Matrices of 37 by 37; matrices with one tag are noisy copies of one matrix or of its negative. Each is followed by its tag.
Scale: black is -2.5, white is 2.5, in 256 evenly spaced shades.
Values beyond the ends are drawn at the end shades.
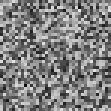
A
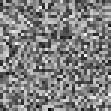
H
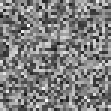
H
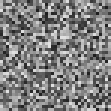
H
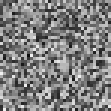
A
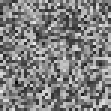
A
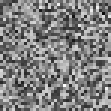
A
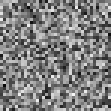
A
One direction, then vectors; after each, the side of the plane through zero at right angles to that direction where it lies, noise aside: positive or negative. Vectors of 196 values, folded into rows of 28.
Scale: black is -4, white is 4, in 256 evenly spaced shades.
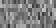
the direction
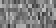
positive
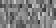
negative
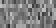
positive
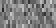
positive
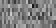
positive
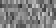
negative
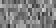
positive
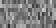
positive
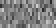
negative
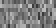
positive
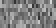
positive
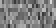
positive
